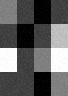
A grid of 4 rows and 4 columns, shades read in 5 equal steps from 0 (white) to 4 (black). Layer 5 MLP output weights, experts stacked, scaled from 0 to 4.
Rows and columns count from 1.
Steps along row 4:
same up down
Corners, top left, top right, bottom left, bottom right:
2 3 3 2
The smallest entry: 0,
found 2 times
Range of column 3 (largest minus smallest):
2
